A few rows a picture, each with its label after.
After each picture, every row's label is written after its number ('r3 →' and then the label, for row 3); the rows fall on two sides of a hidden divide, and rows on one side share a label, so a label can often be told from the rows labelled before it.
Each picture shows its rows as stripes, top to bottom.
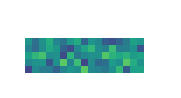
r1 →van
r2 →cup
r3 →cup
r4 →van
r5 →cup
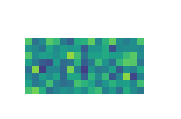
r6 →cup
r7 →van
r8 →van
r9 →van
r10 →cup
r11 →van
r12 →cup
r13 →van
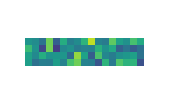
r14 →cup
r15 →cup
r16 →van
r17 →van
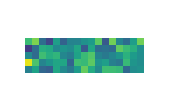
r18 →cup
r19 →van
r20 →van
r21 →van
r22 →cup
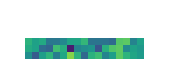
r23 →van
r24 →cup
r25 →van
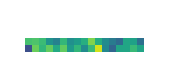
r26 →van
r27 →van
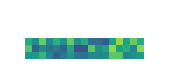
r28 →van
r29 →cup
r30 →cup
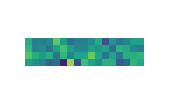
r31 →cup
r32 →van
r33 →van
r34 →cup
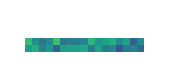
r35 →cup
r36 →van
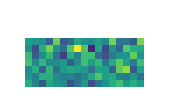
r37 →cup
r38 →van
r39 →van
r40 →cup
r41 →van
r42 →cup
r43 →cup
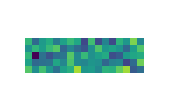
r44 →van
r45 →cup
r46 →van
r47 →cup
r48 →van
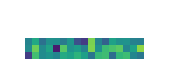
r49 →cup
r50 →cup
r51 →van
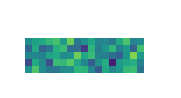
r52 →van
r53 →cup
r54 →van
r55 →van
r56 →van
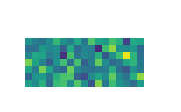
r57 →cup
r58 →cup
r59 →van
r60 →van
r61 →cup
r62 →cup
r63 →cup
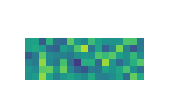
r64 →van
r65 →van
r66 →cup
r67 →cup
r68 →van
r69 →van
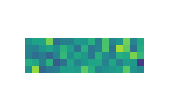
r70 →van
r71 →van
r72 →van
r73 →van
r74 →van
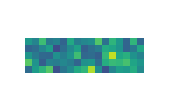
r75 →cup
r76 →cup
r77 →cup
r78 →cup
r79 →van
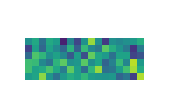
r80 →cup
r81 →cup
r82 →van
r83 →van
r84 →van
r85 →cup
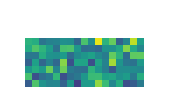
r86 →cup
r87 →van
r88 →cup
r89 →cup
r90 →van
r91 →cup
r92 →cup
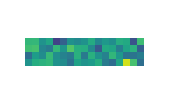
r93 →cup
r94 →van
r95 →cup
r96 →van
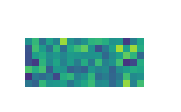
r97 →cup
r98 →van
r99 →van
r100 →cup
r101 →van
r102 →van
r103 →van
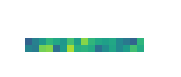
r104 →cup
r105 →van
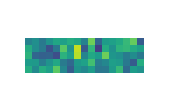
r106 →van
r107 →van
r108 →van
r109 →cup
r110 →cup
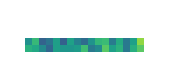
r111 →cup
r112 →cup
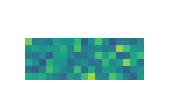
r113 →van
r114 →van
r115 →cup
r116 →van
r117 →cup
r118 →cup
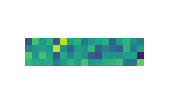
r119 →van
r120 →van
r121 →van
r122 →cup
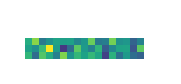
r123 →cup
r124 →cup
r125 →van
